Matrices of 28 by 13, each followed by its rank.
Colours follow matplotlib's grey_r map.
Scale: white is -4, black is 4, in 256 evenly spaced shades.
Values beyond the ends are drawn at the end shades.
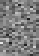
full rank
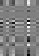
one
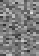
full rank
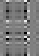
one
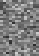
full rank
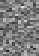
full rank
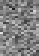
full rank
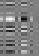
one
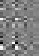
two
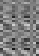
two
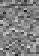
full rank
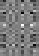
two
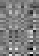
two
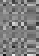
two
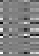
one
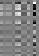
one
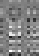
two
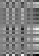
one
